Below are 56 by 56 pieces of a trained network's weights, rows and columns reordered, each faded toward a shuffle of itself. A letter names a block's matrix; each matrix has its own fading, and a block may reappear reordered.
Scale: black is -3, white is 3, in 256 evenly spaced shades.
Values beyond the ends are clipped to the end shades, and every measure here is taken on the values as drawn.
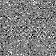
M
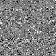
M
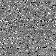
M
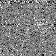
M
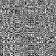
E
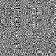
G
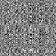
G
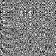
E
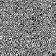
E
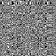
G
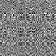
G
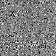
M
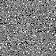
M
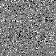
M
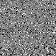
M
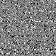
M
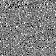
M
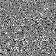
M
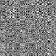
G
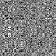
E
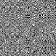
G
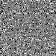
M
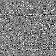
M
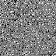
M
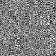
E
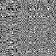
G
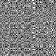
G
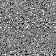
M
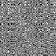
G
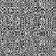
G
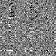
E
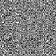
E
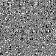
M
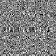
E
